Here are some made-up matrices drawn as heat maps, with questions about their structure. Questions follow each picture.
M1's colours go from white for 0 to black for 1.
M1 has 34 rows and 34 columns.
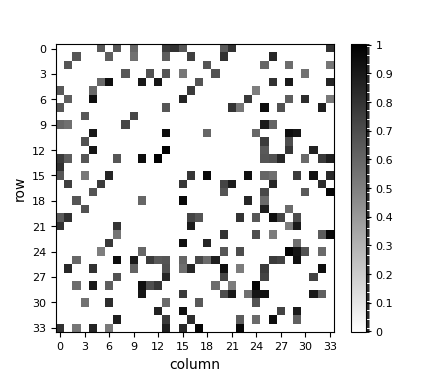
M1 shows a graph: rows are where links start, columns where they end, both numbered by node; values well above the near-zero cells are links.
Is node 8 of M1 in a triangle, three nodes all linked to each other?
no
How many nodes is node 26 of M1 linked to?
10
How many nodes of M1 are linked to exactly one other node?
1
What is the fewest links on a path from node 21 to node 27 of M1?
2
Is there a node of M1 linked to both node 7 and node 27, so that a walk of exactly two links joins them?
yes
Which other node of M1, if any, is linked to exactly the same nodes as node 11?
node 19
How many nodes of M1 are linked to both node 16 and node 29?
4
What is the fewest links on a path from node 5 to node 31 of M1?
3
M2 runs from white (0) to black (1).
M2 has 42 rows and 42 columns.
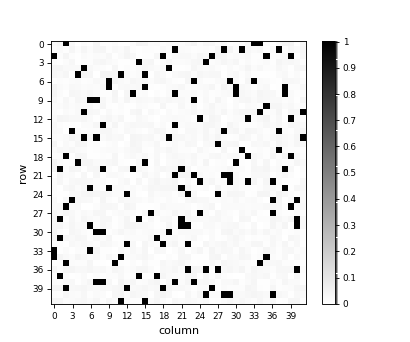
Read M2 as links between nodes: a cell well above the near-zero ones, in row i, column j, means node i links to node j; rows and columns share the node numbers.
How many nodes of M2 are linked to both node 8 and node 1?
1
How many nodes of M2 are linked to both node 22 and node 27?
2
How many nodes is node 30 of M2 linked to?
3
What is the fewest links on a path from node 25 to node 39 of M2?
5
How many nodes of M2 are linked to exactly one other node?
2
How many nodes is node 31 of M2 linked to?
2
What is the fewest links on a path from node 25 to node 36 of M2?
1
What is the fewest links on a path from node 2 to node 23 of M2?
4
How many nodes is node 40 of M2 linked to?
4
